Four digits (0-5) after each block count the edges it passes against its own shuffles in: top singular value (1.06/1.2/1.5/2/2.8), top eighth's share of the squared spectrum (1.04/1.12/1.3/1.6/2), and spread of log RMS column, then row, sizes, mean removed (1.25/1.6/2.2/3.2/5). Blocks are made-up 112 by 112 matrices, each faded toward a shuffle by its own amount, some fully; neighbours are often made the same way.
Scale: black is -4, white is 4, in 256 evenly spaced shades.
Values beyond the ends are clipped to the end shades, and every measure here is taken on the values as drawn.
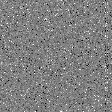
3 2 1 0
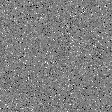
0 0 0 0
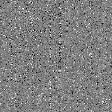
3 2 2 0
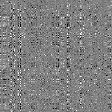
5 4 3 3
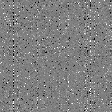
4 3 2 1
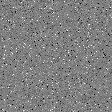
2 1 0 0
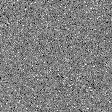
0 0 0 0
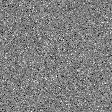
0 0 0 0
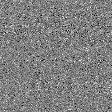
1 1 0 2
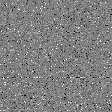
3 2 0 1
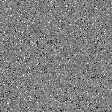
3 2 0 0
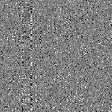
4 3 2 1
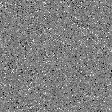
3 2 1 0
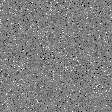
0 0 0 0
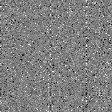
4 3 2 0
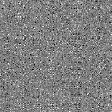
4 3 2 2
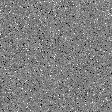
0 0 0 0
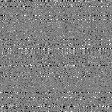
4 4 1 4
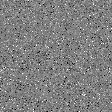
2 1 0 1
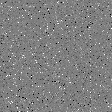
2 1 0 0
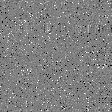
3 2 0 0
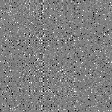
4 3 2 1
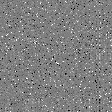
3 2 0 0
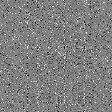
4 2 1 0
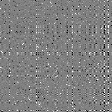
5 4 3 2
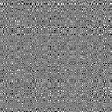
5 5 4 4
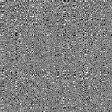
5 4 3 3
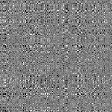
5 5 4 3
